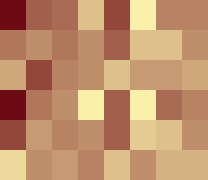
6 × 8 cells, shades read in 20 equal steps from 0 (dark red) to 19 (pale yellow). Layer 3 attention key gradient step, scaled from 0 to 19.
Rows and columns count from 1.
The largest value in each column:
17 12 12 19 15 19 15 14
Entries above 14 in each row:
2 2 1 2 2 2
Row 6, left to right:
17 11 12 10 15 11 14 14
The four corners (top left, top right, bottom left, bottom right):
0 10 17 14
